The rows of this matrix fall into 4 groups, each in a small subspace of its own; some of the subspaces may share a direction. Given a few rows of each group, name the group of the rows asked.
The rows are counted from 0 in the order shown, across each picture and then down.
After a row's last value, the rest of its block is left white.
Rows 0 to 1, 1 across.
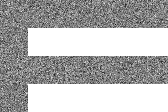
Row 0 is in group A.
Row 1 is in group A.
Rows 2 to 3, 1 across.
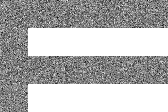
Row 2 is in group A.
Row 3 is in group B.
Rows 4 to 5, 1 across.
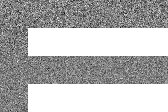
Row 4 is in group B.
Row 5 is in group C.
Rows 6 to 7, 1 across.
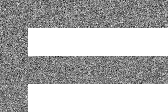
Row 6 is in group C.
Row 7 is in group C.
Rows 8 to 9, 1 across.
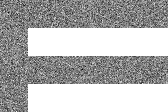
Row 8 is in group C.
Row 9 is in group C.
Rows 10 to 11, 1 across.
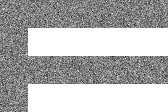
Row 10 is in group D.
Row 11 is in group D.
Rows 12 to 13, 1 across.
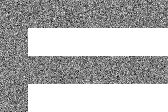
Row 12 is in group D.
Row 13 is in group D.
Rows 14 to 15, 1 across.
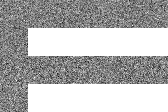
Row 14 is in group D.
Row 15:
B
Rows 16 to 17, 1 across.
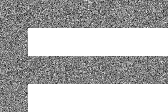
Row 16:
B
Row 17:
B
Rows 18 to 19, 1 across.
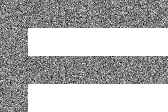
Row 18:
D
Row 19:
D
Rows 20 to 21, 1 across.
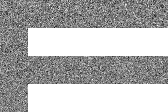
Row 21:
B
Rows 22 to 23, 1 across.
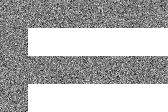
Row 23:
D
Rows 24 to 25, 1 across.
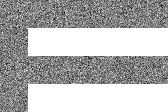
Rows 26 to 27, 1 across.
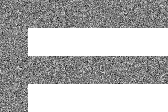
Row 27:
A
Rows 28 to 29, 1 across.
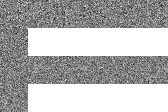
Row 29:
C
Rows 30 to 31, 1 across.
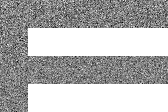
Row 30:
C
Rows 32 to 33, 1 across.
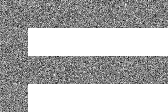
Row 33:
A
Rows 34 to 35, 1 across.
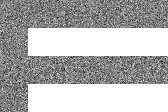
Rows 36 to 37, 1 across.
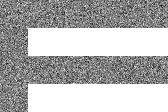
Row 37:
B
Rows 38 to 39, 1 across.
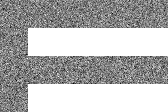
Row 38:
D
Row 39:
B
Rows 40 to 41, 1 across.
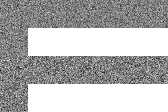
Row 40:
C
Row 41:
A
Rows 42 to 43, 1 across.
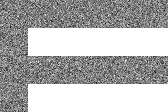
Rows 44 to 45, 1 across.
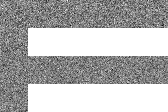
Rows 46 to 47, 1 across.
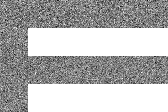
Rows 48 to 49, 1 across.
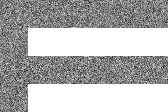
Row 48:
B
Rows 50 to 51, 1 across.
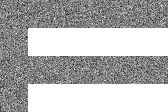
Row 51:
A
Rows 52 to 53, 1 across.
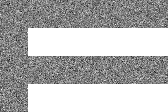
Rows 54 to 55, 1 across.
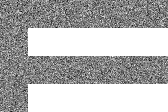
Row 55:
D
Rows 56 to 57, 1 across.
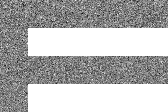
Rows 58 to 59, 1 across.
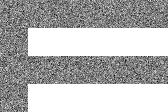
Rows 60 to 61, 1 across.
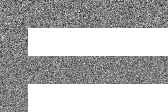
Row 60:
C
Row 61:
D
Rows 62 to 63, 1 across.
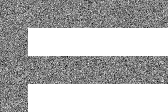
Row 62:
B
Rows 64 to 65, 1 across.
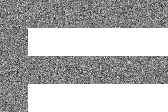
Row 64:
B
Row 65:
D
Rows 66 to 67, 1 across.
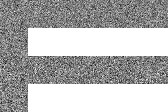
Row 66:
C
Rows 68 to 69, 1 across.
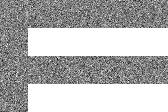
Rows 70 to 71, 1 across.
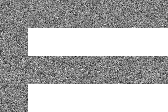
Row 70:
A
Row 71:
C
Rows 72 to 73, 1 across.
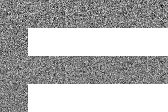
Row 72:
A
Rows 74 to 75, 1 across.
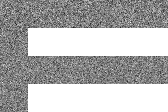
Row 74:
B
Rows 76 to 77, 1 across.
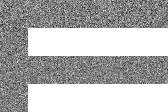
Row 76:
D
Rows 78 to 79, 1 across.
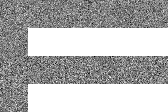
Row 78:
B
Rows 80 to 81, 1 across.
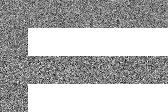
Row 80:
D
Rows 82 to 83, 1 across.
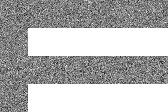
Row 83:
A
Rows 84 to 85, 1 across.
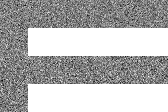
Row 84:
C
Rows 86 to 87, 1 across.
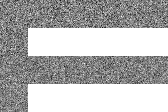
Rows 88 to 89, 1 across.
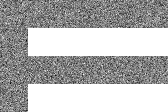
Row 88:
C
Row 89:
D
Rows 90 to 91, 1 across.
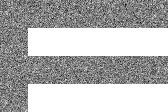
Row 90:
A
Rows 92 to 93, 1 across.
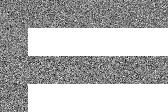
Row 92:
C
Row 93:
A
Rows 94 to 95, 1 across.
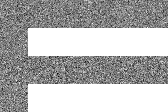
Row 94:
B
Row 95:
B
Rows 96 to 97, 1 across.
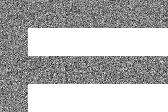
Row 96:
D
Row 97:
A
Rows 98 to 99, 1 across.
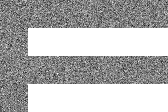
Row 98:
C
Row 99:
A
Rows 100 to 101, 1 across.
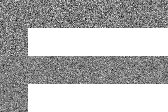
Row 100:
D
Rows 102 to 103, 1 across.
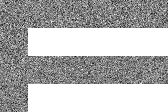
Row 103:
C
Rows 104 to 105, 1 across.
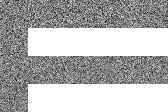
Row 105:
B
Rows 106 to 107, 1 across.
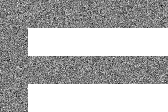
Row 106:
B
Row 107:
A
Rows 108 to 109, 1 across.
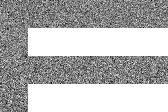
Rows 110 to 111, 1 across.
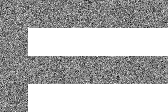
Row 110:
B
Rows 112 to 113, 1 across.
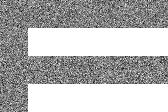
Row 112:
A
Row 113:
D
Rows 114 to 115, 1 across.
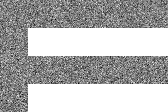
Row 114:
D
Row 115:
C
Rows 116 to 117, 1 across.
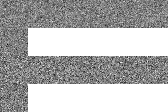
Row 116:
C
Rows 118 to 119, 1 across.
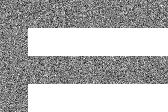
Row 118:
B
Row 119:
D
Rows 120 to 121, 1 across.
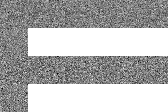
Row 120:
C
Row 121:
A
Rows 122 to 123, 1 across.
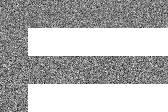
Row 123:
D
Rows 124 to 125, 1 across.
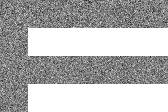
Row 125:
D
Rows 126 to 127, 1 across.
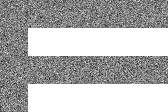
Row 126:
C
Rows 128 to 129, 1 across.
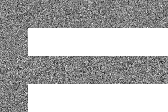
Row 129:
A
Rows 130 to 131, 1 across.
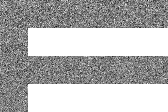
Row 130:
A
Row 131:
B
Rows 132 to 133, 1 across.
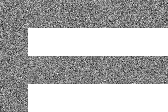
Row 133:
A
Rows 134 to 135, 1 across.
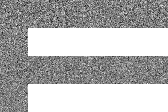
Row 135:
B
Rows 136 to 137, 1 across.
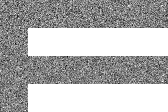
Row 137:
A
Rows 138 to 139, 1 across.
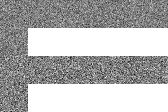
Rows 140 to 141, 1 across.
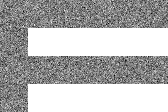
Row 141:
A
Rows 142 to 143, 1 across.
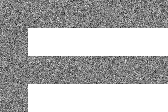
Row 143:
A
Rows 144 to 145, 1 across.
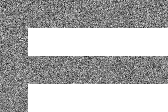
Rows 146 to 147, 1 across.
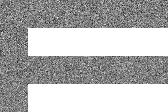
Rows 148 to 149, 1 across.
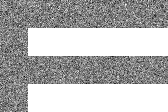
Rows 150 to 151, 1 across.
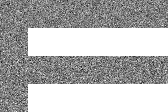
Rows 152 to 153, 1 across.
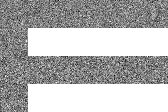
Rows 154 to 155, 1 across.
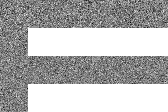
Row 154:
B
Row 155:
A
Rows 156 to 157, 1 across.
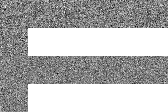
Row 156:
C
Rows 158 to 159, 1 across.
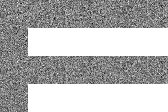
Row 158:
B
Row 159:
C
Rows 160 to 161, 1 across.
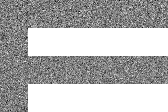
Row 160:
C
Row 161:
C
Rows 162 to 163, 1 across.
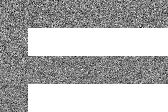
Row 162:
C
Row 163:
C
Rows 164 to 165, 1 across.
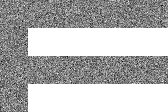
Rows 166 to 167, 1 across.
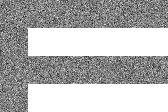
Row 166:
A
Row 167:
B
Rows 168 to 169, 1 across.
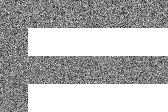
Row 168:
D
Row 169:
D
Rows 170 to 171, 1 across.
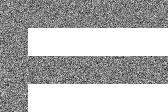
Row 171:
C
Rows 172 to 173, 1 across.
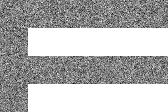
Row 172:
D
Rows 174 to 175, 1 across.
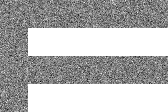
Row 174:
D
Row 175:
C
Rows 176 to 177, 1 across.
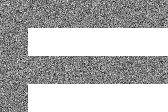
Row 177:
B
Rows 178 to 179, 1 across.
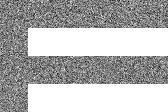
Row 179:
B
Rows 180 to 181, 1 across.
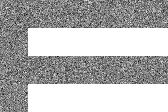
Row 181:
A
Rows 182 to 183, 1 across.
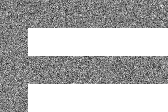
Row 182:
A
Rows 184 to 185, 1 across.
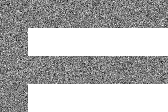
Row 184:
A
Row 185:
B
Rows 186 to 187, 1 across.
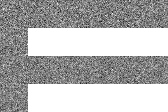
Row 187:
D
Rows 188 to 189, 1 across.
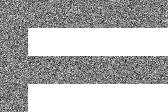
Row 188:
D
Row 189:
A
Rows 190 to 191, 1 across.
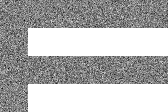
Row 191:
C
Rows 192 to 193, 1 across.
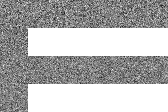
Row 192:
B
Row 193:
D
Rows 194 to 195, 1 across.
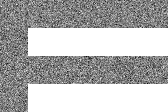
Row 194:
C
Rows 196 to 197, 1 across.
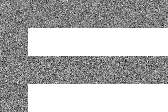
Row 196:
A
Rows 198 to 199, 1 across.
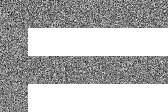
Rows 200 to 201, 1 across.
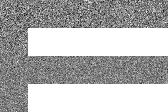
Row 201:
C
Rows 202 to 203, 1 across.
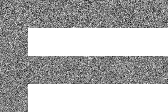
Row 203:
B
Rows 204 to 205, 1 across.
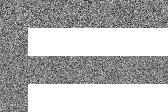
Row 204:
B
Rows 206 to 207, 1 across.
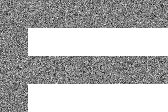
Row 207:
A
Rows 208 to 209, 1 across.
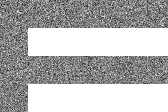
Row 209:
B
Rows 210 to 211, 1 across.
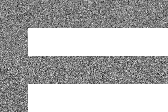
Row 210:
B
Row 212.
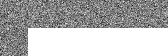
